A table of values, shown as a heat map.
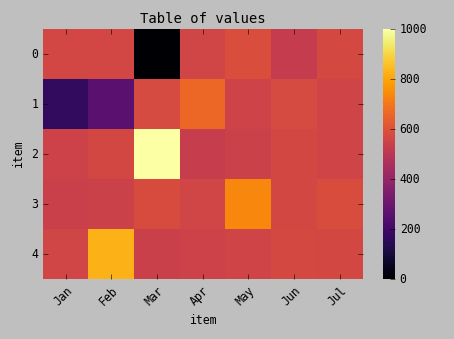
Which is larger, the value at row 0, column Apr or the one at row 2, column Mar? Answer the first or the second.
the second
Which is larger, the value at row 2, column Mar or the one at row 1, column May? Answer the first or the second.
the first
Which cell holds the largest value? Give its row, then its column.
2, Mar
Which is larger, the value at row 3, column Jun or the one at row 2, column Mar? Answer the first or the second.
the second
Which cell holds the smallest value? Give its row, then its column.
0, Mar
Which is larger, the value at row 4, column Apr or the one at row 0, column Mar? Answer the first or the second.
the first
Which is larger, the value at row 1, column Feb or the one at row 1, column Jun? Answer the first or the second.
the second
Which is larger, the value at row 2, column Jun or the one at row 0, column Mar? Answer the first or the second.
the first
